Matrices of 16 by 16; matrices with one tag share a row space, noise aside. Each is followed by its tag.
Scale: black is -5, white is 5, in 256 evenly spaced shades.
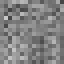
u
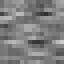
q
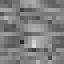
q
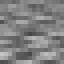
q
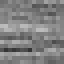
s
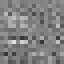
u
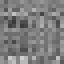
u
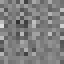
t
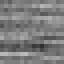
s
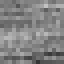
s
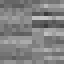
s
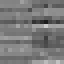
s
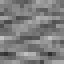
q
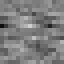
q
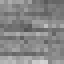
s
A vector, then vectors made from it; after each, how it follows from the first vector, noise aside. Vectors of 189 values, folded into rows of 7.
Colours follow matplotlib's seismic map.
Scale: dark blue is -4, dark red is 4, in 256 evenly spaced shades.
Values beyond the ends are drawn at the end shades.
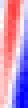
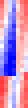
wrapped around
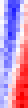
negated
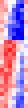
wrapped around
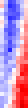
negated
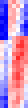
wrapped around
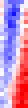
negated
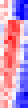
wrapped around
